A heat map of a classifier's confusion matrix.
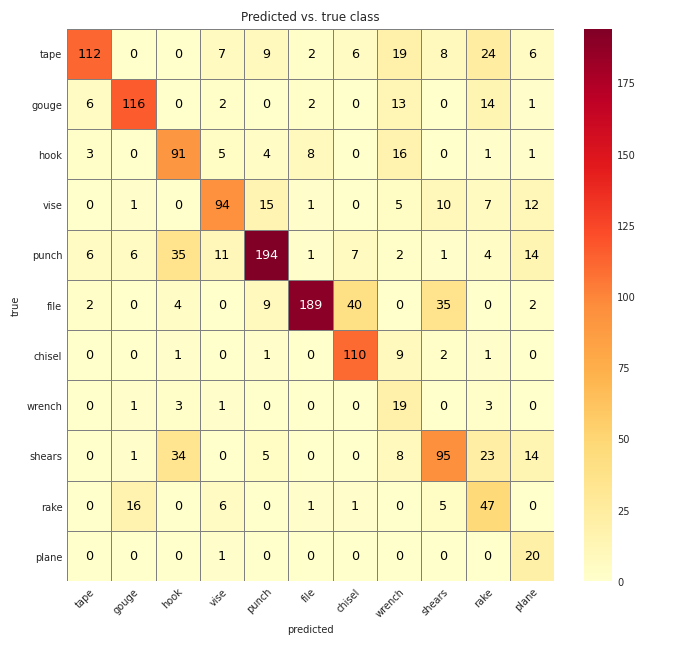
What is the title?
Predicted vs. true class
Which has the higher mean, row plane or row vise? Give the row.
vise
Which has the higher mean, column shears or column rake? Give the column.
shears
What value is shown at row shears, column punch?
5
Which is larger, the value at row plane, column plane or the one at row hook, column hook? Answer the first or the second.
the second
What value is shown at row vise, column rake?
7
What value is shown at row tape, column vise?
7
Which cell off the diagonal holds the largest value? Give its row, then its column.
file, chisel
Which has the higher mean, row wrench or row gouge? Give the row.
gouge
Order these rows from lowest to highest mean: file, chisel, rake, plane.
plane, rake, chisel, file
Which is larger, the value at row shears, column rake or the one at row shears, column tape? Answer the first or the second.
the first
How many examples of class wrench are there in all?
27
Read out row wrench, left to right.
0 1 3 1 0 0 0 19 0 3 0
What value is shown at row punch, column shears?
1
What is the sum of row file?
281
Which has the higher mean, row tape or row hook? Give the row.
tape
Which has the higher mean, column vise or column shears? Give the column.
shears
